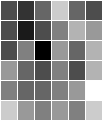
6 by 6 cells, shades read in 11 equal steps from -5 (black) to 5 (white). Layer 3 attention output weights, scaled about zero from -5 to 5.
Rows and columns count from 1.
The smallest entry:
-5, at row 3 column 3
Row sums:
-6 -5 -5 -2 4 8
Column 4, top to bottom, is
3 0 1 0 0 1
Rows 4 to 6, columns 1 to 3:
1 -1 -2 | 0 -1 -1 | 3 1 0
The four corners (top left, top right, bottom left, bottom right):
-2 -2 3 3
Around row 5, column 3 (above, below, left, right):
-2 0 -1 0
